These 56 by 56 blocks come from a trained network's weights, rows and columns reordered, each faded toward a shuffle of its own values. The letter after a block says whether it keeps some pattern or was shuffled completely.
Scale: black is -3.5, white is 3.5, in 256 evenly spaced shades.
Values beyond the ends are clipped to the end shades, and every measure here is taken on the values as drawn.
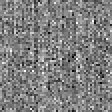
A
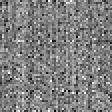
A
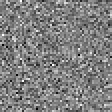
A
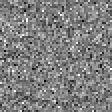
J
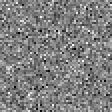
J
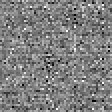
A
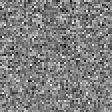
A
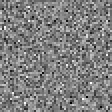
A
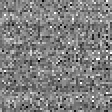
A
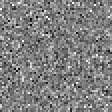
J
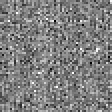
A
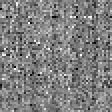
A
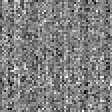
A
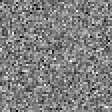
J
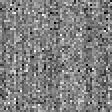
A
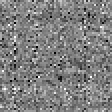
A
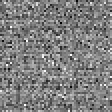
A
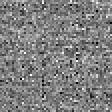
A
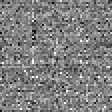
A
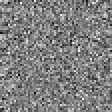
A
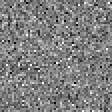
J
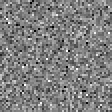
J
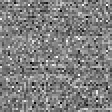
A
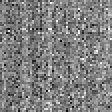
A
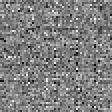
A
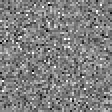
J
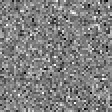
J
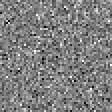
J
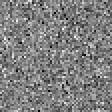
J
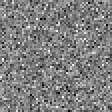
J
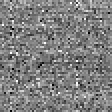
A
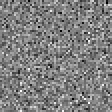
J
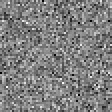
J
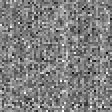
A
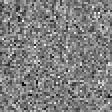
A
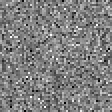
J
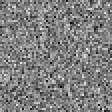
J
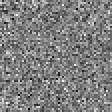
A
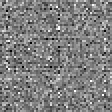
A
